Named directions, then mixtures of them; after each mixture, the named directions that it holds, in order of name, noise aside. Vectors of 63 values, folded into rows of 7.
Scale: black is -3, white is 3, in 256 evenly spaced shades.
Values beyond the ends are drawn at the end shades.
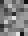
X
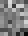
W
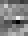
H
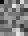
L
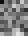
L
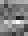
H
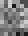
L, W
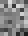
W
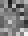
W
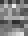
H, L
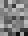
W, X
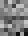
W, X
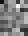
L, W
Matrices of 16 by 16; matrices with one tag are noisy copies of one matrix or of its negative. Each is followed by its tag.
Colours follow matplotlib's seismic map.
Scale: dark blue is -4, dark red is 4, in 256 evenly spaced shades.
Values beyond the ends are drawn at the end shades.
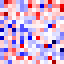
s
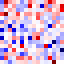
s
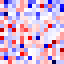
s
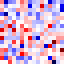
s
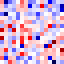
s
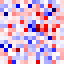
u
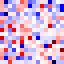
s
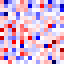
s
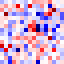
u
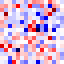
u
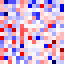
s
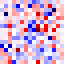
u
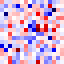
u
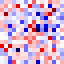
u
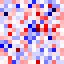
u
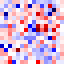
u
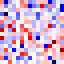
s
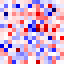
u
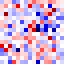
u
